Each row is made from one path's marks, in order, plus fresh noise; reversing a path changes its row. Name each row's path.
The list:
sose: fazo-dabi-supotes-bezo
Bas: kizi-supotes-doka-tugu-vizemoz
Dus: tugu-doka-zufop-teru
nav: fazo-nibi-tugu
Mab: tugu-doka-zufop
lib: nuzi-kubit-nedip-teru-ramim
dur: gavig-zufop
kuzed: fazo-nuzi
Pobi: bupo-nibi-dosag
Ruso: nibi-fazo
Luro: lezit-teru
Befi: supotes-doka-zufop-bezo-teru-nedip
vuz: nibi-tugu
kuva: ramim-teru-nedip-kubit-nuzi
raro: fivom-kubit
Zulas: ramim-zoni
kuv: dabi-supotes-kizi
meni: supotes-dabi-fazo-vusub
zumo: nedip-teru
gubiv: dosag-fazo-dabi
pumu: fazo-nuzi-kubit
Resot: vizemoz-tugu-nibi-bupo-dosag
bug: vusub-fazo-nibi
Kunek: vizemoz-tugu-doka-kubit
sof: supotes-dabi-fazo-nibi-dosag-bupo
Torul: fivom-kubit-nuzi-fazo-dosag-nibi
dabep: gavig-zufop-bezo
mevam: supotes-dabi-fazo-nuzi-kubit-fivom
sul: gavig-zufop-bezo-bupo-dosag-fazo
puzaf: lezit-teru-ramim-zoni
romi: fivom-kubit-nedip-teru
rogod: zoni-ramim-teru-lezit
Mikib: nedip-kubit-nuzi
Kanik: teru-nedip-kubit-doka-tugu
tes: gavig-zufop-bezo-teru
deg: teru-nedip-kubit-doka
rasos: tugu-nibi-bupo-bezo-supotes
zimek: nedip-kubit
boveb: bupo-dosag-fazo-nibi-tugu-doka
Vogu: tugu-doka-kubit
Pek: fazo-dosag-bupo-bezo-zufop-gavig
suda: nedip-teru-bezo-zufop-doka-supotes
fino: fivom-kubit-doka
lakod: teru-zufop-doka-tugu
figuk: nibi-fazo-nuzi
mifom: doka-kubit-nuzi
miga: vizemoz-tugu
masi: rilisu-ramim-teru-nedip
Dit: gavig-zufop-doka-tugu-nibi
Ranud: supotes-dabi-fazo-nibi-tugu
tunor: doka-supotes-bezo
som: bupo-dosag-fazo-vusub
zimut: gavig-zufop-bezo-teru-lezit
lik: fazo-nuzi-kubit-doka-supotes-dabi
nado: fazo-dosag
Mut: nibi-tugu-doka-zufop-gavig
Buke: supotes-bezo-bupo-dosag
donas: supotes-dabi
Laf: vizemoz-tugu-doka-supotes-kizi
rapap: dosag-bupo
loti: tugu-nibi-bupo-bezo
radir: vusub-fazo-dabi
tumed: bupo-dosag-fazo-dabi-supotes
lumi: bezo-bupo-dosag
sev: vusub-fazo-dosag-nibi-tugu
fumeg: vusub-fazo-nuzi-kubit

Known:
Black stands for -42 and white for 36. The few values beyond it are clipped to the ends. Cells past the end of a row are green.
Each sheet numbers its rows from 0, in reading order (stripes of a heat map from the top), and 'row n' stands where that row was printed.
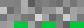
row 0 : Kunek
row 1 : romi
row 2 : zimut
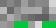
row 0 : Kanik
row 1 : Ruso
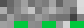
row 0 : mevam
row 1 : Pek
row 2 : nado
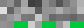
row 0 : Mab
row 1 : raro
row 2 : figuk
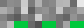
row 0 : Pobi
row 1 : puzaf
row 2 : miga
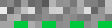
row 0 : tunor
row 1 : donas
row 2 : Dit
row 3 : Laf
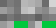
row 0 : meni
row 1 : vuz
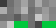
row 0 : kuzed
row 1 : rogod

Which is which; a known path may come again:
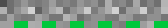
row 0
mevam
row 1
Vogu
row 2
Kanik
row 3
Dit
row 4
Mut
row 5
sose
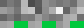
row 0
meni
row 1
mifom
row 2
tunor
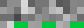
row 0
nado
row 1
lik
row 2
fino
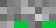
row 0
Torul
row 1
zimut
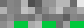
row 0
sul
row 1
pumu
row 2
miga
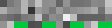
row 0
figuk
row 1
Zulas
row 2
zumo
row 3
bug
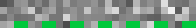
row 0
fumeg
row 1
suda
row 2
rogod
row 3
loti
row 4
donas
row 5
Ruso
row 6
dur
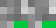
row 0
sof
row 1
lumi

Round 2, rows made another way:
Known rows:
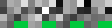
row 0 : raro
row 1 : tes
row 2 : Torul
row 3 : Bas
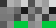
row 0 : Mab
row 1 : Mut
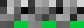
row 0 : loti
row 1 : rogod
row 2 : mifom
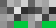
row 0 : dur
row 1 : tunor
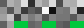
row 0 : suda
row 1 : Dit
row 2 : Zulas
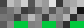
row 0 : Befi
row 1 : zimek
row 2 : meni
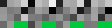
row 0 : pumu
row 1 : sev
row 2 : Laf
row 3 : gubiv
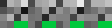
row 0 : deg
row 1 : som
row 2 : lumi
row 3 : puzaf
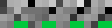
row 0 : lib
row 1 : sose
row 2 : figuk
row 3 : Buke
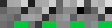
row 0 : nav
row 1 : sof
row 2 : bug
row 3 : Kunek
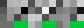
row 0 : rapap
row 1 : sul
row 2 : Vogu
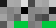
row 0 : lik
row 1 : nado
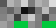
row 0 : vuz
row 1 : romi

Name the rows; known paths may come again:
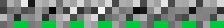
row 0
Mikib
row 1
gubiv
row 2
dabep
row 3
zimut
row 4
Ruso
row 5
fino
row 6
nado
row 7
Dus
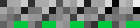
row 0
kuzed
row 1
donas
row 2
vuz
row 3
Ranud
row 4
sev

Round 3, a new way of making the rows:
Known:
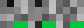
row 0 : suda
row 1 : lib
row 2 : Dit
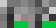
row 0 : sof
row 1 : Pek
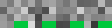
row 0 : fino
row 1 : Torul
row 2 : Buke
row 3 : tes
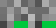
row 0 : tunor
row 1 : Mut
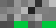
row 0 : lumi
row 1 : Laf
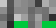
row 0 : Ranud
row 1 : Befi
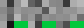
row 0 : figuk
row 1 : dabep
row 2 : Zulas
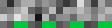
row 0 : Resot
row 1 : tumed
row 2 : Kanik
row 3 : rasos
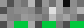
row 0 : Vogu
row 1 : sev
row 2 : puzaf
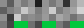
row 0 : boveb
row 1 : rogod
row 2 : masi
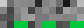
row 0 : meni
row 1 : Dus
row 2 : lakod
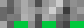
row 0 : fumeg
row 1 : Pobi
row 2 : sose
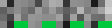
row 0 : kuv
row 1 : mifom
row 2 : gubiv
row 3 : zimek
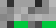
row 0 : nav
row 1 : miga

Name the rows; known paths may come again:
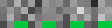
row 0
tunor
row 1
Mab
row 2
som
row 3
loti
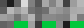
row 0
deg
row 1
Mut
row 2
Ruso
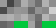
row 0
Kunek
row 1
raro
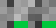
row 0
nav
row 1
donas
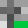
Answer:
Torul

